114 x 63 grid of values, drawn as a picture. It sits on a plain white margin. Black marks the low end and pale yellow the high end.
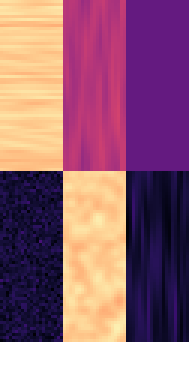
It is made of 2 by 3 panels. Panel 1,1: very high, streaked across, faint in contrast. Panel 1,2: middling, streaked downward, faint in contrast. Panel 1,3: low, flat. Panel 2,1: very low, fine-grained, faint in contrast. Panel 2,2: very high, blotchy, faint in contrast. Panel 2,3: very low, streaked downward, faint in contrast.
